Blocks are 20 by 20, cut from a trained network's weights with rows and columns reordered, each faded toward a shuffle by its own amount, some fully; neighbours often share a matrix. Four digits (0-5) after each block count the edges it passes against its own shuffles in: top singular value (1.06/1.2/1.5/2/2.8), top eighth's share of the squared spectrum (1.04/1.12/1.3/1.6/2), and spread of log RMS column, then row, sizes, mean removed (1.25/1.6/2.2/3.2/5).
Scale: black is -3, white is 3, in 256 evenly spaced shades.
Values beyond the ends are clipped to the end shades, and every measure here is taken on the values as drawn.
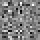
3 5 2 2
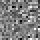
2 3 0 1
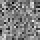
2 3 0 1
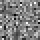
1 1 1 0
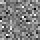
0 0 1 0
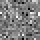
1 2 0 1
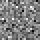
0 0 0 0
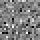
2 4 0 2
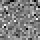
0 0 0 0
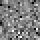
0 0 0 0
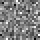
0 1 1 0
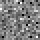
0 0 0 0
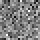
1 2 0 0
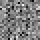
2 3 0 0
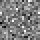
1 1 0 0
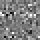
2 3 1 2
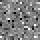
0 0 0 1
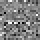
2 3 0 1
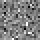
1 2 1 0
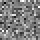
1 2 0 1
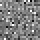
0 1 0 0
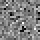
0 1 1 0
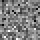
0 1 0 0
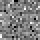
0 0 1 0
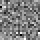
1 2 0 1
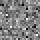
1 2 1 0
